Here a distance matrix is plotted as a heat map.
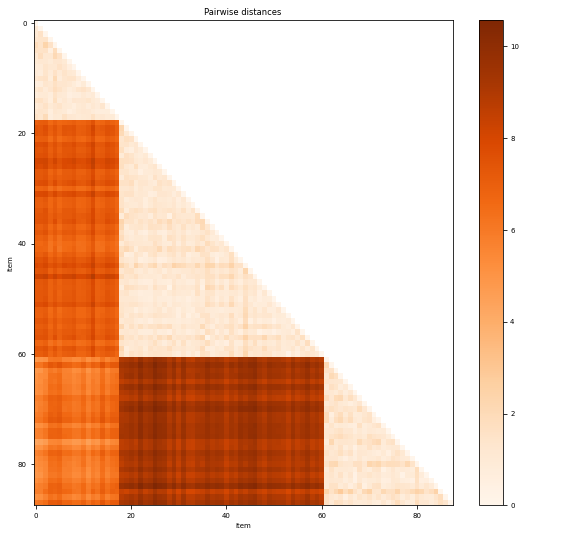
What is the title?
Pairwise distances
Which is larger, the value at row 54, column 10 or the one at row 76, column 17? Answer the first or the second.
the first
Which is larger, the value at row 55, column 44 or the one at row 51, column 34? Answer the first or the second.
the first
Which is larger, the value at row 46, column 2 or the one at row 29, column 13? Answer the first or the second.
the first
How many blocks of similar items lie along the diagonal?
3
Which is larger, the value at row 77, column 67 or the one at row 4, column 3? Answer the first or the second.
the second
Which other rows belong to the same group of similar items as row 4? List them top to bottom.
0, 1, 2, 3, 5, 6, 7, 8, 9, 10, 11, 12, 13, 14, 15, 16, 17
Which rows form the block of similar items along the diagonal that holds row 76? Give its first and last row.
61 to 87
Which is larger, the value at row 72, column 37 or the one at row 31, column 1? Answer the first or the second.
the first
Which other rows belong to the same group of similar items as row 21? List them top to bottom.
18, 19, 20, 22, 23, 24, 25, 26, 27, 28, 29, 30, 31, 32, 33, 34, 35, 36, 37, 38, 39, 40, 41, 42, 43, 44, 45, 46, 47, 48, 49, 50, 51, 52, 53, 54, 55, 56, 57, 58, 59, 60
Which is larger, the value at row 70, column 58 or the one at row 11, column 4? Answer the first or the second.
the first
